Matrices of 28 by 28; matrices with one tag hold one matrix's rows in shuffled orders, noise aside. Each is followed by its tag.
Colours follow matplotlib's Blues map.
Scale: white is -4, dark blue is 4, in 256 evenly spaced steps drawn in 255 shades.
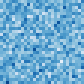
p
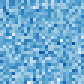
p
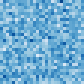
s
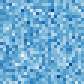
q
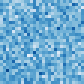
p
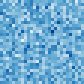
q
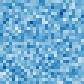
s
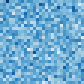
p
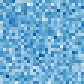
p
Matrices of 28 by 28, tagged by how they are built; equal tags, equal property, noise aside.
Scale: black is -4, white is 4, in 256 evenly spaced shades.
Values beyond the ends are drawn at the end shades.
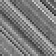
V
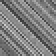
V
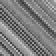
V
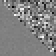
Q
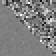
Q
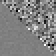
Q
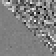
Q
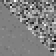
Q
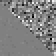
Q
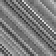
V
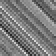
V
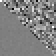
Q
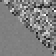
Q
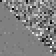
Q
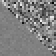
Q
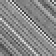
V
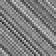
V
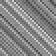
V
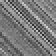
V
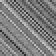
V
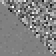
Q
